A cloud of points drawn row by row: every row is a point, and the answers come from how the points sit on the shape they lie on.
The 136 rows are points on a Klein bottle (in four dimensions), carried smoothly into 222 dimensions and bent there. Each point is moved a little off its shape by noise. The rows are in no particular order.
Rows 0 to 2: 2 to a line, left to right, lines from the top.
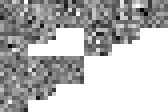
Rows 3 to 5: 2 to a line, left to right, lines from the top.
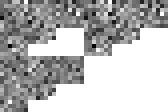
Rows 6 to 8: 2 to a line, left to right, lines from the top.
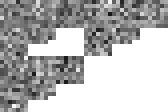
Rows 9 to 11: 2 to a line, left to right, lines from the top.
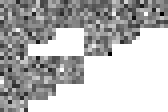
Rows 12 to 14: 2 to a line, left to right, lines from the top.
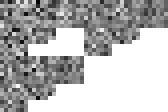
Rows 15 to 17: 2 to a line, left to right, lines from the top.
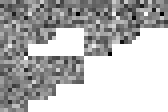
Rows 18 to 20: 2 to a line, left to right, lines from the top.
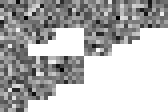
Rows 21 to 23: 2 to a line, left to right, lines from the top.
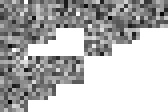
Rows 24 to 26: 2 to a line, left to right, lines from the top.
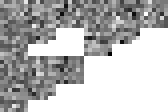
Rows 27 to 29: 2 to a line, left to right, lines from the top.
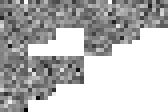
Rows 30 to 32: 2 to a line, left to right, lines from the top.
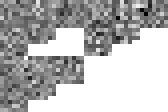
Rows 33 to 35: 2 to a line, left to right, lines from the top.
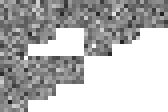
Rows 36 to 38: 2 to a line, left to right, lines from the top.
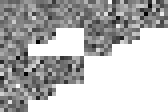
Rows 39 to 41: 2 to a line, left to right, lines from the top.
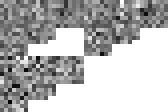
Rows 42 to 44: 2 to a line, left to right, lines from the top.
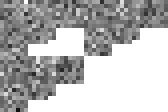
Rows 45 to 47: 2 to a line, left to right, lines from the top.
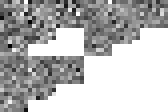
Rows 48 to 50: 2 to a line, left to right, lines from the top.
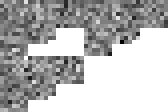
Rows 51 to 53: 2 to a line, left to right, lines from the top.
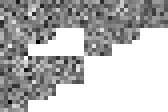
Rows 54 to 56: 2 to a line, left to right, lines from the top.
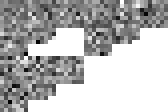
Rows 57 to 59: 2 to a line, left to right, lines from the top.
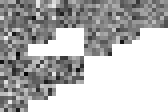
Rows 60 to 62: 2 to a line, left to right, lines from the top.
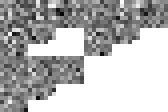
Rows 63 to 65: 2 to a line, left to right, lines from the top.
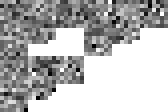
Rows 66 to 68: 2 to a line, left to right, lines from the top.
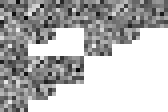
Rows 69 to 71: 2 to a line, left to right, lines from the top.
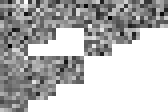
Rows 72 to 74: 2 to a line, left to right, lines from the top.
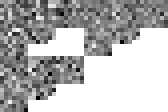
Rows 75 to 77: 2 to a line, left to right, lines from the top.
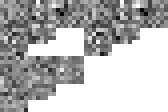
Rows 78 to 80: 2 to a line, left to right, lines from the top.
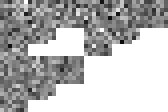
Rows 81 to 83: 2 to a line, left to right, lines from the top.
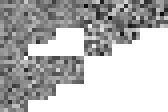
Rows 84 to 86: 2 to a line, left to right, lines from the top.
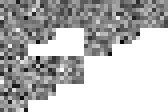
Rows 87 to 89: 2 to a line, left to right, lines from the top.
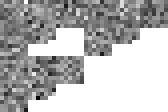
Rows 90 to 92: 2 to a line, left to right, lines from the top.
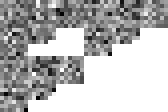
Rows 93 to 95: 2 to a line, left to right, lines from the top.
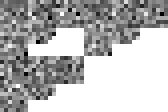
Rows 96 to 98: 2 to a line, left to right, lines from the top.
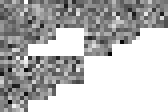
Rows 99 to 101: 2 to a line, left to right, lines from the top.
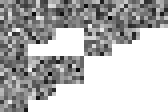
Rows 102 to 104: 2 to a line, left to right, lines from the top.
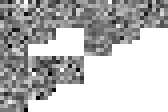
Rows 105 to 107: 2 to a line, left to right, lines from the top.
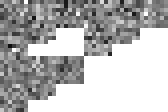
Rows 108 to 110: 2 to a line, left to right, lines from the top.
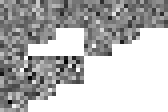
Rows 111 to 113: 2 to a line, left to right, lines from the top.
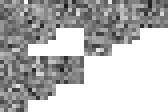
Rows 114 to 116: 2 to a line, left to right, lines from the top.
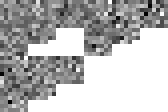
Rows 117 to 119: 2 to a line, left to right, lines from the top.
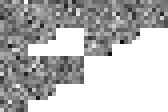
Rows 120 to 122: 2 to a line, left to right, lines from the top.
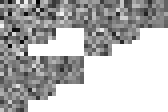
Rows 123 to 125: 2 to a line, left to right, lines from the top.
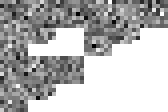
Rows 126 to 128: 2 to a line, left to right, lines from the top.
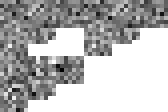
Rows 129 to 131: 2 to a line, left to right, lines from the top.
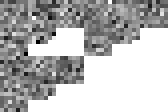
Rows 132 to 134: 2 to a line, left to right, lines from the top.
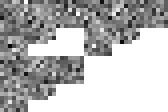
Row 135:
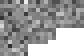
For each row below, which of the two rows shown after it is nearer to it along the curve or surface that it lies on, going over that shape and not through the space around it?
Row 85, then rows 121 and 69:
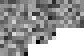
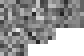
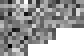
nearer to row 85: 69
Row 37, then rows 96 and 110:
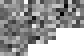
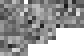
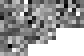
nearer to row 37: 110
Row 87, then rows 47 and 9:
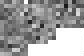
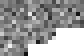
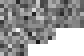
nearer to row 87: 9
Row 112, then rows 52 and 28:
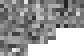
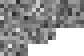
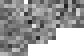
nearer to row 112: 28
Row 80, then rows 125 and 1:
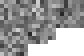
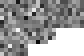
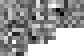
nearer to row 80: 125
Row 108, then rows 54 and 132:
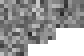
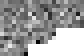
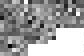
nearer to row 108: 132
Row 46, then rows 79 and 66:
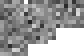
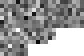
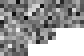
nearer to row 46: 79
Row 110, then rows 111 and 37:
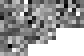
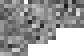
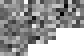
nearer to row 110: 37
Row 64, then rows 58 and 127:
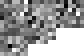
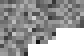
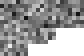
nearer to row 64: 58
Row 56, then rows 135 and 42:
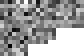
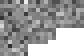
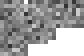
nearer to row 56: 42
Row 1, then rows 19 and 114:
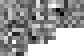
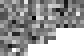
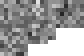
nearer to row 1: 19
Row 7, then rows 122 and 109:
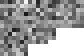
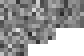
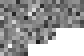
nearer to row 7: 109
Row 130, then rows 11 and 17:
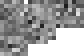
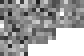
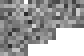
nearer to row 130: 17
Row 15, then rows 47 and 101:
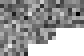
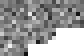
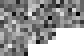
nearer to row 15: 47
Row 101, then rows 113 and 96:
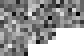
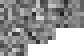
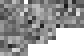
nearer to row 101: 113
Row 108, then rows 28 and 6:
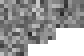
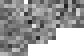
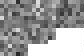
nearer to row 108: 6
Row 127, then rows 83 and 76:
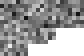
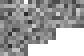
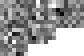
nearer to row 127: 76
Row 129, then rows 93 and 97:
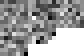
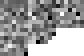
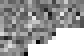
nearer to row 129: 93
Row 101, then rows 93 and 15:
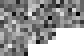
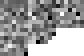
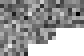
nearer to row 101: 93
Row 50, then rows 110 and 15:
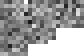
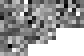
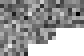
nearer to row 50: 110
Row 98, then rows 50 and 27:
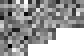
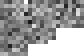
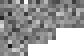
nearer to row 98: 50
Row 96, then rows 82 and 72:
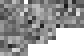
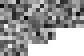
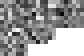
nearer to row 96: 72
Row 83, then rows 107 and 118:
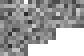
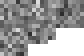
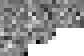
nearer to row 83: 118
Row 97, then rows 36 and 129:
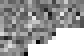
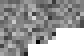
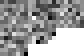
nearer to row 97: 36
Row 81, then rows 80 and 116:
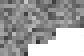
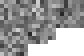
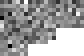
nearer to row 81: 116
